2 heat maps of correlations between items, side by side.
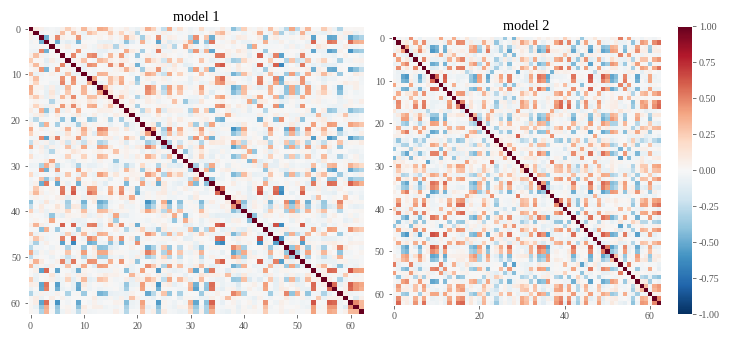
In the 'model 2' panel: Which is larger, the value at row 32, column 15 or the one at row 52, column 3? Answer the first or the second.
the second
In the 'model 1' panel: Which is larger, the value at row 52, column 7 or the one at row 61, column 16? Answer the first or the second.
the first
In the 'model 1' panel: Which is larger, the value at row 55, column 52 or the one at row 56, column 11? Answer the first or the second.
the first
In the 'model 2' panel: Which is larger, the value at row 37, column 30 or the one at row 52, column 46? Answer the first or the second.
the first
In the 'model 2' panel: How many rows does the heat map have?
63
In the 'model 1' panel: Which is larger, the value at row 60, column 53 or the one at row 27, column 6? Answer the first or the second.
the first
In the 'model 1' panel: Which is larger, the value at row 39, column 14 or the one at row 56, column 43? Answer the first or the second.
the second
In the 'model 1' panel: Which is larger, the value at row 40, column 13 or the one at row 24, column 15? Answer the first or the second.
the first
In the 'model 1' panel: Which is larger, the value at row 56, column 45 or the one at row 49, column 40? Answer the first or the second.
the second
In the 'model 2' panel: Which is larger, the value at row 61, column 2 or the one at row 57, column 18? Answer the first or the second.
the second
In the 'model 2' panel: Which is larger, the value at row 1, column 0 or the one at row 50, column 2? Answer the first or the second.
the first
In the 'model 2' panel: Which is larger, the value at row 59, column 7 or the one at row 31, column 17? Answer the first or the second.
the first
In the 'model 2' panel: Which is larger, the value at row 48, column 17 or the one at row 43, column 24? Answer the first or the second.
the second
